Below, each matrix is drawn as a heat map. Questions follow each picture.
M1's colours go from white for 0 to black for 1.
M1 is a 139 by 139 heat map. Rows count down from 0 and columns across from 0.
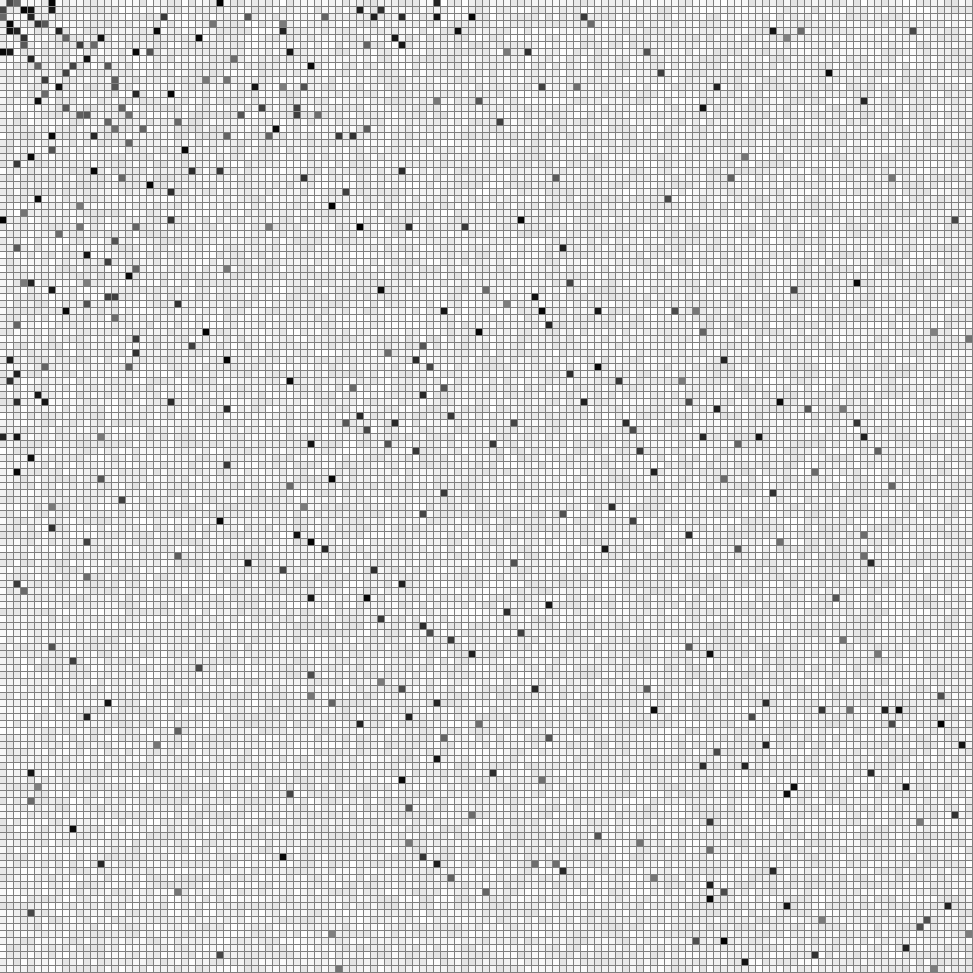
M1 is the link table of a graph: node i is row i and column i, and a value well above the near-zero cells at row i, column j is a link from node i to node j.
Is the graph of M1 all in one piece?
yes
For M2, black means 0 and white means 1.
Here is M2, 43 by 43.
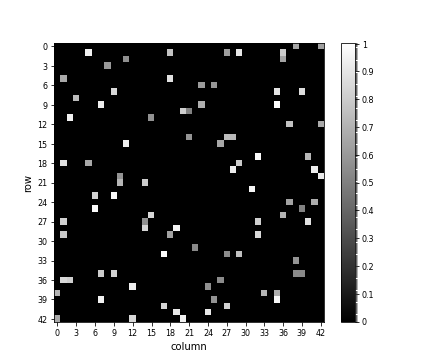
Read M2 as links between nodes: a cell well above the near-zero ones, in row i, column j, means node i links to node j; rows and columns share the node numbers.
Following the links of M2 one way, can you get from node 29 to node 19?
yes
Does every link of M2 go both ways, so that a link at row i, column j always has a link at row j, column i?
yes
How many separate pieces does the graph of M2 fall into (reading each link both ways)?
8
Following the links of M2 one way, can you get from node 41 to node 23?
yes
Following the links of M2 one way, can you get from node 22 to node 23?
no
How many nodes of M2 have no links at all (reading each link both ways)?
5
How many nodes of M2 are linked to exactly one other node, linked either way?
5
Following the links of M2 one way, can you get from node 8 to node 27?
no
